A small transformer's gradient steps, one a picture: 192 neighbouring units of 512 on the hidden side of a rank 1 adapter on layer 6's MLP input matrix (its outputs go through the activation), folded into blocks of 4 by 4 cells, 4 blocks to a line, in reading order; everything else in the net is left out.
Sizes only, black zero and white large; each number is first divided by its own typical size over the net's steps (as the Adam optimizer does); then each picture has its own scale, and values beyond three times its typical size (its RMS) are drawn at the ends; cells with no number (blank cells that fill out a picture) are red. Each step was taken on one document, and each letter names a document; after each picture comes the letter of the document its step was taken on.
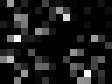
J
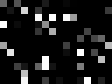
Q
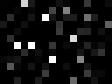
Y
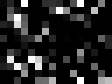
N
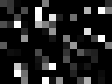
Q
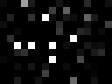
Y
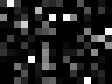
J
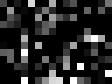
Q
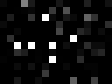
Y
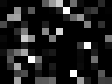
N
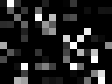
Q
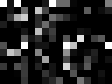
Q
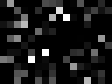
J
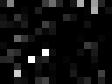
J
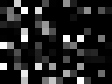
Q
